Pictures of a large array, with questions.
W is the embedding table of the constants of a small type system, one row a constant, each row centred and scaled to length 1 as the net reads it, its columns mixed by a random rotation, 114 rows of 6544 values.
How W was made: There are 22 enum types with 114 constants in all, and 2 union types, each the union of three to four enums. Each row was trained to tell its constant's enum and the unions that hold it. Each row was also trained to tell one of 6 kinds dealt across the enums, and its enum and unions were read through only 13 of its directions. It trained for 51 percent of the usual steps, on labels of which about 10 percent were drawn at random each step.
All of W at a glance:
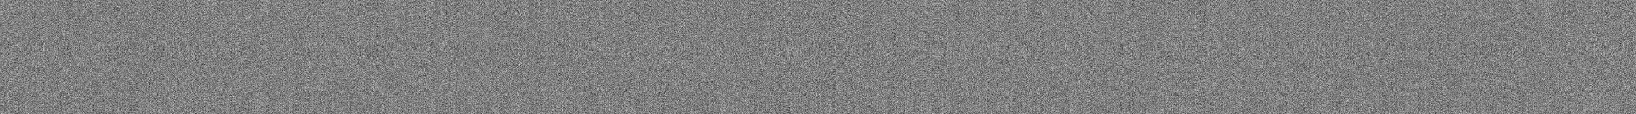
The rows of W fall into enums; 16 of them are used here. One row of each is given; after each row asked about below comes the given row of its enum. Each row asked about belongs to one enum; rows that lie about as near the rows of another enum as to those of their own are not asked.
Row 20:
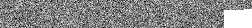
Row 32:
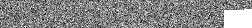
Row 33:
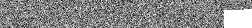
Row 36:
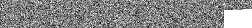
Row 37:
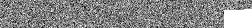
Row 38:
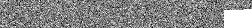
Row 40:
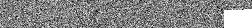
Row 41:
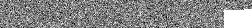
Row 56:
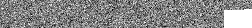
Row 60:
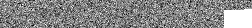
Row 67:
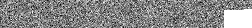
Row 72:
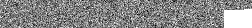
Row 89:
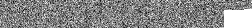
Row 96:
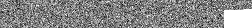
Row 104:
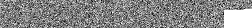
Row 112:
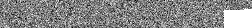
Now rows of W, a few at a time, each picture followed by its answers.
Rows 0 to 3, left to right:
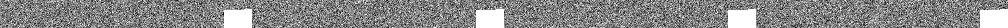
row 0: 104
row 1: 67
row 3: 56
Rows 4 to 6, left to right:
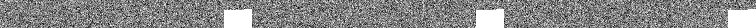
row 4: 104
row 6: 41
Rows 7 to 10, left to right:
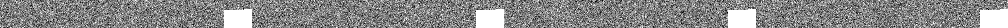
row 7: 56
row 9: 40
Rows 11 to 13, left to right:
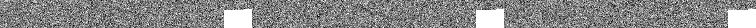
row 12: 112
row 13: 96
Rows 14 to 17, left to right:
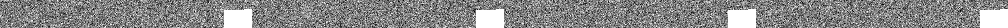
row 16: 89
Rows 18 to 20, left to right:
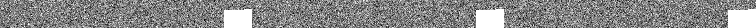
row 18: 56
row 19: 67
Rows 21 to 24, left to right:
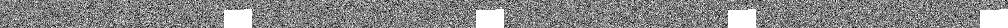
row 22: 67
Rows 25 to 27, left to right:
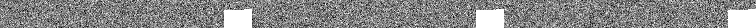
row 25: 89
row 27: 96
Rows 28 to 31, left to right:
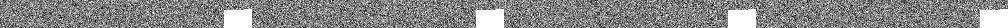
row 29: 36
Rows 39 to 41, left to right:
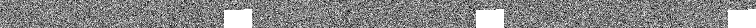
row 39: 36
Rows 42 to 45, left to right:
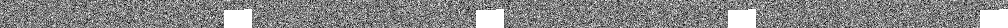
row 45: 67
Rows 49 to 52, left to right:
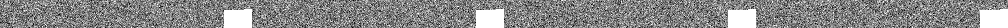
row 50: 36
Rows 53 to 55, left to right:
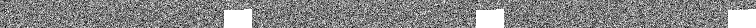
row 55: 104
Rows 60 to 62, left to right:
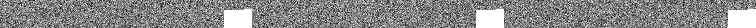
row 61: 67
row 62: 60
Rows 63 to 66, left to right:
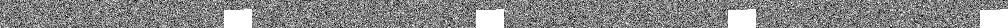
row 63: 112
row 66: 60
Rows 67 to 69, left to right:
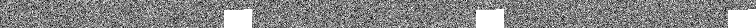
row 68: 41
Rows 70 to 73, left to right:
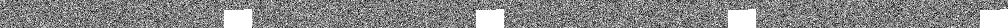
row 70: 41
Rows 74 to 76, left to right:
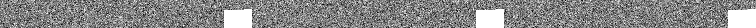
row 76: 36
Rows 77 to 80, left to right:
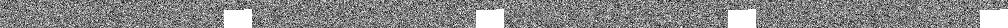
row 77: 33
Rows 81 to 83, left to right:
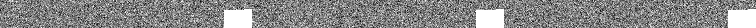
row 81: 60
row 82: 96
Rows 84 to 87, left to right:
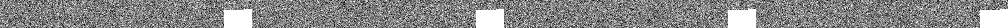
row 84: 38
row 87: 33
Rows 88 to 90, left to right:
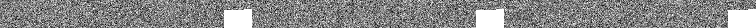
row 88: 40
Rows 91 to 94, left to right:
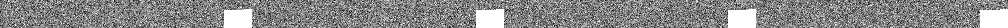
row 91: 60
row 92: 38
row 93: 36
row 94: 33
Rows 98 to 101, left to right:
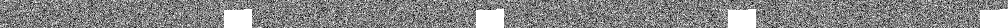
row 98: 104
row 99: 112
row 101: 96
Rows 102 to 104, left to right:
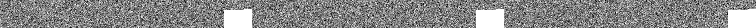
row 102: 40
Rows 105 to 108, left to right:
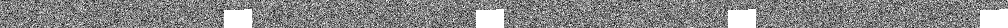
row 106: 20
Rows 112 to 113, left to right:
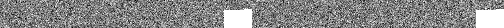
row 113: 104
